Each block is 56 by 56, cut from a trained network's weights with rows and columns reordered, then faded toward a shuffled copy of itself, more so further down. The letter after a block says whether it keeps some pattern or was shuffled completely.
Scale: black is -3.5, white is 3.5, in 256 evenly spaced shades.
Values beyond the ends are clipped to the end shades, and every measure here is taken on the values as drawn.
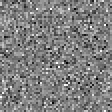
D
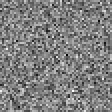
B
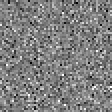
B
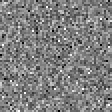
D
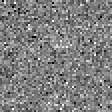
D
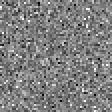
D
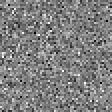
D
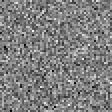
B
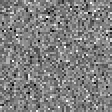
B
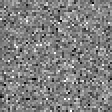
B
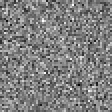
B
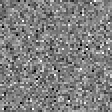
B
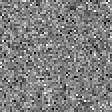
D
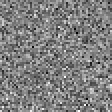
D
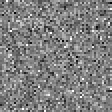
D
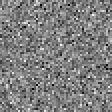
D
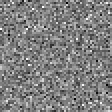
B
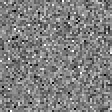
D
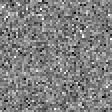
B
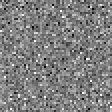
D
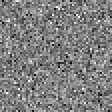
D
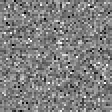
B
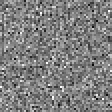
D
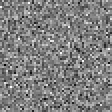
B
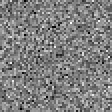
D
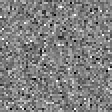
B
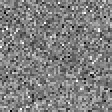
D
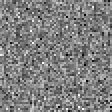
D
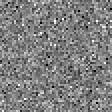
D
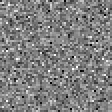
B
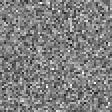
D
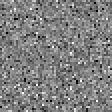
D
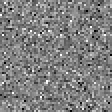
D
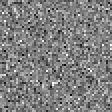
D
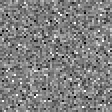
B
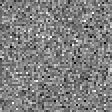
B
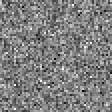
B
